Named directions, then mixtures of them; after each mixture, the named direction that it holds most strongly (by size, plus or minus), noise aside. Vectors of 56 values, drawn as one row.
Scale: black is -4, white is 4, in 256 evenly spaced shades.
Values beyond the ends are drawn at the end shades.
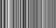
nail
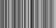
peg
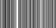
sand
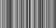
peg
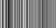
nail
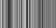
nail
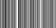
sand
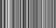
nail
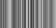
peg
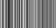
nail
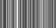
sand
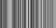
peg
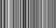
nail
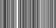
sand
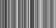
peg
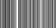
sand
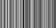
peg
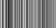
nail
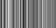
nail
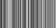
nail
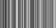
peg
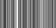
sand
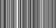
sand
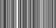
sand
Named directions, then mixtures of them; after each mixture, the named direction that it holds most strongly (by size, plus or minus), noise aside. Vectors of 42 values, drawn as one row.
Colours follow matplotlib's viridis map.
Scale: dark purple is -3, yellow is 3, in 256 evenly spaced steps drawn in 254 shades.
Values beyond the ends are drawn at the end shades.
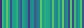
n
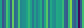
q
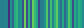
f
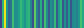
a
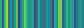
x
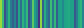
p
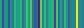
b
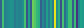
b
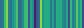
n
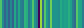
p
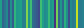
b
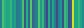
f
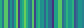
x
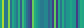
b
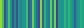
p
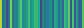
n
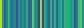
p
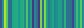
a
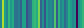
b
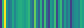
a
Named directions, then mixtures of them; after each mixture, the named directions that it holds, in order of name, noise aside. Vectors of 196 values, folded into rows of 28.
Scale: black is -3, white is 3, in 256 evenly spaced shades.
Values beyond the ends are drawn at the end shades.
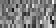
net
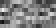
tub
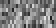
net, tub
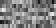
net, tub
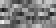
tub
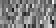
net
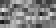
tub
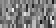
net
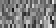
net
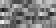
tub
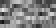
tub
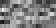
tub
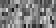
net, tub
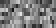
net, tub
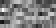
tub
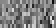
net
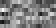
tub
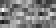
tub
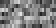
net, tub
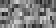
net, tub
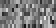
net, tub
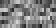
net, tub
